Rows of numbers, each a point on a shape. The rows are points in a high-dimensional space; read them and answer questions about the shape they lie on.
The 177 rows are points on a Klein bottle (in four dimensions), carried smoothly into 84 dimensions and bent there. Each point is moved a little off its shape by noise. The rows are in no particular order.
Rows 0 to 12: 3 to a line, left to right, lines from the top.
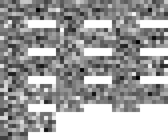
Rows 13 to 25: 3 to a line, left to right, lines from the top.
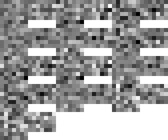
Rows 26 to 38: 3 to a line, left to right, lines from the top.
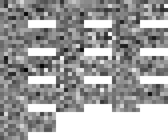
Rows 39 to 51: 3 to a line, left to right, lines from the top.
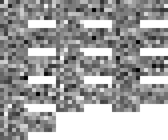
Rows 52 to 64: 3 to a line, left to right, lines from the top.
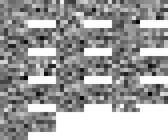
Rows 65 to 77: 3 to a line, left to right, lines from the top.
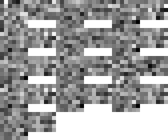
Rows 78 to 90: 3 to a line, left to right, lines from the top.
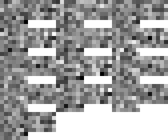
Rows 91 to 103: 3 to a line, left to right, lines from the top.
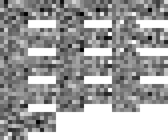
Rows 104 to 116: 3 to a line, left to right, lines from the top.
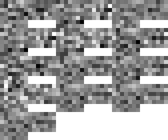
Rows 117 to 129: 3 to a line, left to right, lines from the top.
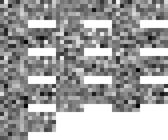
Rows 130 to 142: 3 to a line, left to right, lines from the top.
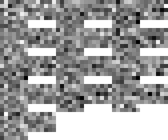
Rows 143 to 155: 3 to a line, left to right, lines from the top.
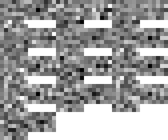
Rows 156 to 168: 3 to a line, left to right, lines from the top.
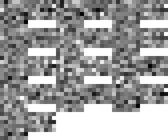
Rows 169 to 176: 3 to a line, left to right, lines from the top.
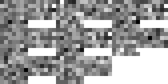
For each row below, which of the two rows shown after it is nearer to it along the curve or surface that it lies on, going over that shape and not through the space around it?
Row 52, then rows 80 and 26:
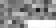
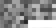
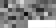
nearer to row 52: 26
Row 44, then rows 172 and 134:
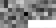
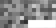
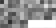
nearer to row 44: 172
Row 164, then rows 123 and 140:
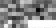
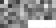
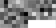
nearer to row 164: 140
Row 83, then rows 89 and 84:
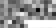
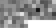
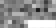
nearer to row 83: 84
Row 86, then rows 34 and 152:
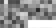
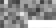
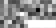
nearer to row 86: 152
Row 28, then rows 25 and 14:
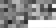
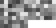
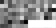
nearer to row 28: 14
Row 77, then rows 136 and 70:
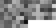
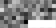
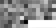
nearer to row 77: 136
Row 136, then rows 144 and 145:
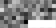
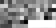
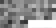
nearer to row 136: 145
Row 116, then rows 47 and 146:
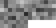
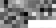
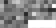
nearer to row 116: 146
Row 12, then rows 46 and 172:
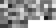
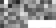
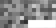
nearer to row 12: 46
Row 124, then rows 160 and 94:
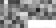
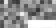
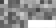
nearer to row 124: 94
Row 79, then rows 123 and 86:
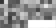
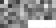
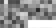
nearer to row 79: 86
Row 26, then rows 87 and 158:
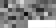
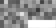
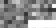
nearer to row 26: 158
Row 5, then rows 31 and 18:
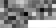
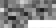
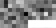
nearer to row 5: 31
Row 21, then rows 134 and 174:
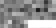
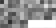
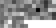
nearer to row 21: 174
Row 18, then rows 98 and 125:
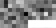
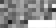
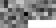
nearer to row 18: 125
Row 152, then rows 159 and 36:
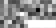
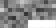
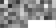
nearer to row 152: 36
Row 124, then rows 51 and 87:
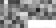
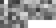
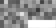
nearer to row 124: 51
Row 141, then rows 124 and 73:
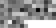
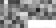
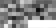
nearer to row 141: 124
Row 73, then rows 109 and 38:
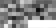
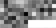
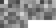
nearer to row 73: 109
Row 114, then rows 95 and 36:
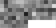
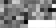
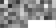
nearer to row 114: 95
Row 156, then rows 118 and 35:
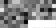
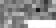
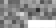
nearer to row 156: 118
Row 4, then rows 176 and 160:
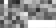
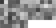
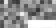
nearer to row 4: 176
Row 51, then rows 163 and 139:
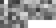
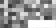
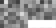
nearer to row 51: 163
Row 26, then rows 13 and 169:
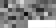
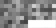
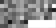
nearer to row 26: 13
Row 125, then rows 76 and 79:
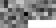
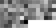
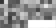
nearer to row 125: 76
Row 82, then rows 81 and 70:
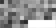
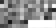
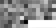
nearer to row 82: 70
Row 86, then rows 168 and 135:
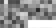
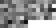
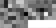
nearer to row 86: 168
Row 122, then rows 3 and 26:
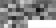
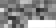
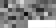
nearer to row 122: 26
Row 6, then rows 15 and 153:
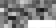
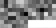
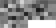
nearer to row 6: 15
